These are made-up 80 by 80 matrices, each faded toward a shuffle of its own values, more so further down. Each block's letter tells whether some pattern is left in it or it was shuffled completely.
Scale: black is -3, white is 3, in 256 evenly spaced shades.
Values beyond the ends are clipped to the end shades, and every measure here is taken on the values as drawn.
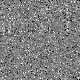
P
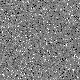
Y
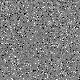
P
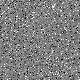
Y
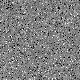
Y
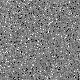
Y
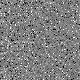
P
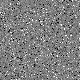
Y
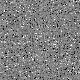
P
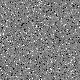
Y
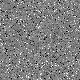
Y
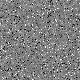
Y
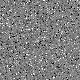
Y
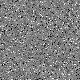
Y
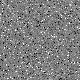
Y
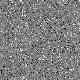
P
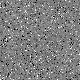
Y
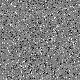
P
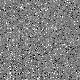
P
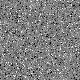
Y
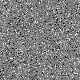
Y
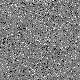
P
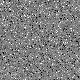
P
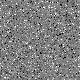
Y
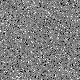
Y
